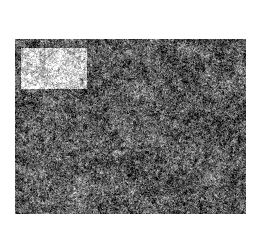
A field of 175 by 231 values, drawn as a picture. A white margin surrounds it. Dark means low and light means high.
The field is mottled with small blotches. The ninth with the highest average is the top left. In the top left lies a patch that is higher than the rest. The halves do not mirror each other. There are no regular stripes.
